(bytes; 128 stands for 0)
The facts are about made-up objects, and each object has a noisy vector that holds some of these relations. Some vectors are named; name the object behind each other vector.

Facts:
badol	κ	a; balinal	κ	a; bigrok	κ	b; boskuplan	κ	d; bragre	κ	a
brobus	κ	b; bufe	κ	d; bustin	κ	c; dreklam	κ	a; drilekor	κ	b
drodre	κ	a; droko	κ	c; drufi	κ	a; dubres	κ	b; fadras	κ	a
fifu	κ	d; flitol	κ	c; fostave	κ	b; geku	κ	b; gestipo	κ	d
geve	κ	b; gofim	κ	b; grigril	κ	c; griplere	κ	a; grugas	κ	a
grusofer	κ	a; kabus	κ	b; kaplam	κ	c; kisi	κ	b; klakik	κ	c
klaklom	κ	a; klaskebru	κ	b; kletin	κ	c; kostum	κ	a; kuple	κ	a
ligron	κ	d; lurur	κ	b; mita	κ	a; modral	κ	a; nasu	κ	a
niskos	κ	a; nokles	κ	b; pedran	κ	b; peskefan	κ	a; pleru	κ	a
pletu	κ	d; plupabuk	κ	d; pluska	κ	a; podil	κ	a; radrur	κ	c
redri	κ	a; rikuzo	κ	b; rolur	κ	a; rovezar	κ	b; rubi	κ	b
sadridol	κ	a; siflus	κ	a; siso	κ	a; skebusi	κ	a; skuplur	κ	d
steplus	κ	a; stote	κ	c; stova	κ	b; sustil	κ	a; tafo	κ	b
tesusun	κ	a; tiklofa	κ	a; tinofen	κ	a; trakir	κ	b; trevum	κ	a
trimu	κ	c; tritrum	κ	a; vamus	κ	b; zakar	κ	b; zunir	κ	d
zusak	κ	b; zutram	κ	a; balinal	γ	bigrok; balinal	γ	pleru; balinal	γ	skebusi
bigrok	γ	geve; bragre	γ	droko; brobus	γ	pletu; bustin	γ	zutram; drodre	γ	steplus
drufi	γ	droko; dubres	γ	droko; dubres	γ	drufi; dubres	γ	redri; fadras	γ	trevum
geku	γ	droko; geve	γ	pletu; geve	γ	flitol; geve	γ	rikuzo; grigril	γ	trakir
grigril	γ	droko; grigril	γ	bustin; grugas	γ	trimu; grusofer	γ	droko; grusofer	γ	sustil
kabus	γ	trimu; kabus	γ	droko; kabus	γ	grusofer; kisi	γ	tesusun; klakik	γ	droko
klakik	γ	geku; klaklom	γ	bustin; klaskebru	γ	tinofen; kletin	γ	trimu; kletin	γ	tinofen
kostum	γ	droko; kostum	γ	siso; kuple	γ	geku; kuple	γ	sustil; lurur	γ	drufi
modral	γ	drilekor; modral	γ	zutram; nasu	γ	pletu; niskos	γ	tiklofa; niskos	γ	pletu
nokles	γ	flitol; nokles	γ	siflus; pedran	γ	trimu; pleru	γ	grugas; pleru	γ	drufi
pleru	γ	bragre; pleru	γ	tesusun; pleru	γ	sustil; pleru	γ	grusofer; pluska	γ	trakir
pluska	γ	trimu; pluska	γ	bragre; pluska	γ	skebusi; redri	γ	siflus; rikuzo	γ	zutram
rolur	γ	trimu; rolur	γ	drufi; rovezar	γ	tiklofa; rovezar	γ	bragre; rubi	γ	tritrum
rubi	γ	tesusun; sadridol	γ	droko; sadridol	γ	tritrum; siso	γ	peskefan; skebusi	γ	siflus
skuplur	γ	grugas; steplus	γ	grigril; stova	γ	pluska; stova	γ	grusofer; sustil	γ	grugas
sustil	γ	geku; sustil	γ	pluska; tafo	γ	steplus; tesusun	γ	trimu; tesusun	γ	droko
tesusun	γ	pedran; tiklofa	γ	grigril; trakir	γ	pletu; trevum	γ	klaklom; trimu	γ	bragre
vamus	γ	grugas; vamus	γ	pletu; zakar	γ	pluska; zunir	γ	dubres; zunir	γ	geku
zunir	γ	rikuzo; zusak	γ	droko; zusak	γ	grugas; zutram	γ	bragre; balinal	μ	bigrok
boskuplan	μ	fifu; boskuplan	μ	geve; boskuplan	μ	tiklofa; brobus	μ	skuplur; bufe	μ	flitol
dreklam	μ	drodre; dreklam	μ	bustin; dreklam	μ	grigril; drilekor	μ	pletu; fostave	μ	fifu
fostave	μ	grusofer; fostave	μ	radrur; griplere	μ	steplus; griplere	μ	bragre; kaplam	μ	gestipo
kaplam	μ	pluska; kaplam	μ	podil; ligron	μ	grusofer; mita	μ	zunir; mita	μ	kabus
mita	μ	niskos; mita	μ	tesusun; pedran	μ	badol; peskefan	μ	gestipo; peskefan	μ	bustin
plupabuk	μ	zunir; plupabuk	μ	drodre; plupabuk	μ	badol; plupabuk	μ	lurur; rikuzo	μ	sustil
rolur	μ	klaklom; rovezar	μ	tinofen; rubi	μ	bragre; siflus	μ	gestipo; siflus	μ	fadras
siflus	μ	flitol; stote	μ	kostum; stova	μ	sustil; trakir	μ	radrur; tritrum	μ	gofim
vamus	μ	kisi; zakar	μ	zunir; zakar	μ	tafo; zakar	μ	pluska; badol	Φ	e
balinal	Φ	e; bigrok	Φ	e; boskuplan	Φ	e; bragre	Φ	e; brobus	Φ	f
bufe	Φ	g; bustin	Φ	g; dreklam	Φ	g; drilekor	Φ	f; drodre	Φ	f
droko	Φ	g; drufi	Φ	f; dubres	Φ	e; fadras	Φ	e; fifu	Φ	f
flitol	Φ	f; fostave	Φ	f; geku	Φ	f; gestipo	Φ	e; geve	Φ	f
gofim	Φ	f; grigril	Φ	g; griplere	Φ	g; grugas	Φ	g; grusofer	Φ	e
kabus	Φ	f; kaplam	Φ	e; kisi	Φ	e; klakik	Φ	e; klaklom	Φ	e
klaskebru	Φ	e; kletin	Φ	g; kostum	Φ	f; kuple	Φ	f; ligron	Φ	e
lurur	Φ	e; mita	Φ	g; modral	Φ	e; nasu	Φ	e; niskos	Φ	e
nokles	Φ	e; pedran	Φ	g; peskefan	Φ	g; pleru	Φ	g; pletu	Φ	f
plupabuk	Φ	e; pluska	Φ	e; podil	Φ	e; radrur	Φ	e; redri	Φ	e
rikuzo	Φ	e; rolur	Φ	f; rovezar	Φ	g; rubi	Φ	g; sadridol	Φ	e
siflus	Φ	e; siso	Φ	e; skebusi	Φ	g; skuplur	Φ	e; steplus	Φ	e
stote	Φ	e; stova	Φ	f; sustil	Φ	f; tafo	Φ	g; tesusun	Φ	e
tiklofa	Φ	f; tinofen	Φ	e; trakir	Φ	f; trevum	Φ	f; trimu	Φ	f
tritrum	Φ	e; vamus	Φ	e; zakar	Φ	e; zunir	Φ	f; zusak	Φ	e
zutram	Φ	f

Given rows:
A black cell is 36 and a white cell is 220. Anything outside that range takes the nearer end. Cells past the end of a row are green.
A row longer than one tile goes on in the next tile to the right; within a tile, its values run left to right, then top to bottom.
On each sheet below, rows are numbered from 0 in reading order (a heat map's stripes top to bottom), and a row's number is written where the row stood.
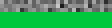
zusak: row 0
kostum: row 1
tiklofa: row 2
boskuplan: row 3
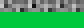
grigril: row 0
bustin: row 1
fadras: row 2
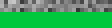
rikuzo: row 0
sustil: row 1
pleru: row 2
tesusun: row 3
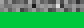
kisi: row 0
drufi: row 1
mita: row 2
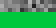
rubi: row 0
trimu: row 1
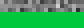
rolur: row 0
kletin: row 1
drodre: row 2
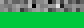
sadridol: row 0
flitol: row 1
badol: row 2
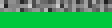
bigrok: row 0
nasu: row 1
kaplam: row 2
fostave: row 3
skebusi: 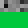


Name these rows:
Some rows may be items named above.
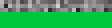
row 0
peskefan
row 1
rovezar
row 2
niskos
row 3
rubi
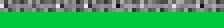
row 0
badol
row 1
tesusun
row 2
griplere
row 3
badol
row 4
zutram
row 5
zakar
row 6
stova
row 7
drilekor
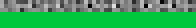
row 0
zunir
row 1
fadras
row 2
stote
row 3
droko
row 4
griplere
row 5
siflus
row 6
drilekor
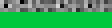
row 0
siflus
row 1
pedran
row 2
steplus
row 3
gestipo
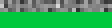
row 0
stote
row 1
lurur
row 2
brobus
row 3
balinal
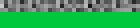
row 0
stote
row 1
siso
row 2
grugas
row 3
tinofen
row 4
nokles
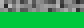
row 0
peskefan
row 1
dubres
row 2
geve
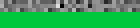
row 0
klaskebru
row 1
skuplur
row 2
pletu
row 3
redri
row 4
kletin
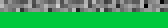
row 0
vamus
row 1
modral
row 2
niskos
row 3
trakir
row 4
siso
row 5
flitol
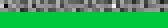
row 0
bragre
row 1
tritrum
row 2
pluska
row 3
grusofer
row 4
plupabuk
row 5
nokles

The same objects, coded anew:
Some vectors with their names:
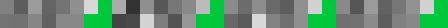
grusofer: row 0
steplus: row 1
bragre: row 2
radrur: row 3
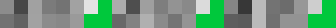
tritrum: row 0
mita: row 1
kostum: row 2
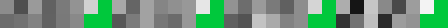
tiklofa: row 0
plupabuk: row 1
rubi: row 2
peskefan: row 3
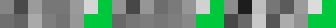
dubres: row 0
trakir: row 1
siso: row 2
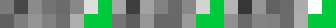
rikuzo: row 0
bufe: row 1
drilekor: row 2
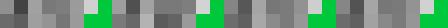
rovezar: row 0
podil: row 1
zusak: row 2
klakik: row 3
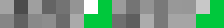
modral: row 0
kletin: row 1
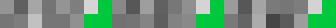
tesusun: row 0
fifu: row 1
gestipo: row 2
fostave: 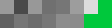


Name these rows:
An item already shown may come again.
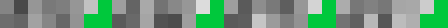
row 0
nasu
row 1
grigril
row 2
griplere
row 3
tinofen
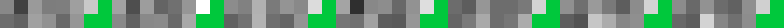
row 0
brobus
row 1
modral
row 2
lurur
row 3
siflus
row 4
sustil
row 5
rubi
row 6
bragre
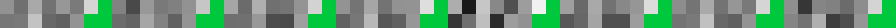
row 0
zunir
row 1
nasu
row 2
bustin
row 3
badol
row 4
peskefan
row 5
grigril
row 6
zunir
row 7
flitol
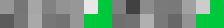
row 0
pedran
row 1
nokles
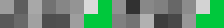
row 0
grigril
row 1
flitol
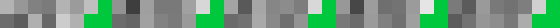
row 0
klaskebru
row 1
stote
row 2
zakar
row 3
zutram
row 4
stova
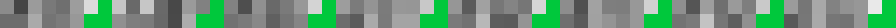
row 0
droko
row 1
fadras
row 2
geve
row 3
kletin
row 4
pluska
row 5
rolur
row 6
niskos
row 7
pedran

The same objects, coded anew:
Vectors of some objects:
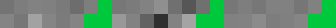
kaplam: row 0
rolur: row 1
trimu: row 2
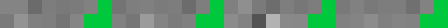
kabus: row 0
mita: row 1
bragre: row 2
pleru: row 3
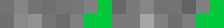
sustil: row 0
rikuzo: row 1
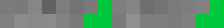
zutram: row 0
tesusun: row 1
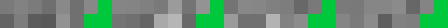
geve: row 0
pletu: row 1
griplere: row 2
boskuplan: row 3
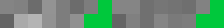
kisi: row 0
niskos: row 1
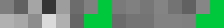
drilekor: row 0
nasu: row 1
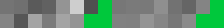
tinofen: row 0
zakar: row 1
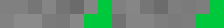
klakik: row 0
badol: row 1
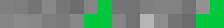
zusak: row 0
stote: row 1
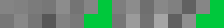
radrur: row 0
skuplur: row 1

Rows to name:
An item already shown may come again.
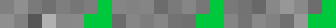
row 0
bragre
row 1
bustin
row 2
kletin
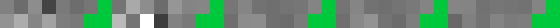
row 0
modral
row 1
peskefan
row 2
sustil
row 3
sustil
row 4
niskos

